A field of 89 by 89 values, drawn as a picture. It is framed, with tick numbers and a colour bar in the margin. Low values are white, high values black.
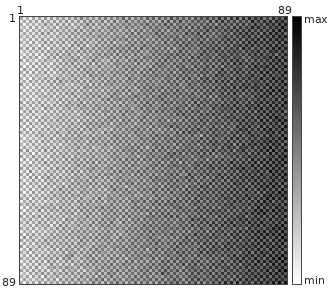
No row or column stands out. On average the colour sits 50% of the way up the scale. The field climbs toward the right. The field is checkered.
